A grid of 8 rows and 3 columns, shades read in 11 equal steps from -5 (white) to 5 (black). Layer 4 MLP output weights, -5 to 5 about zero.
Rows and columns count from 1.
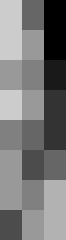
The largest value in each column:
2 2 5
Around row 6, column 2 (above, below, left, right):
1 0 -1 1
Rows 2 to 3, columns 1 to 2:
-3 -1 / -1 0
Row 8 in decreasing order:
2 -1 -2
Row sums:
3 1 3 -1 4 2 -3 -1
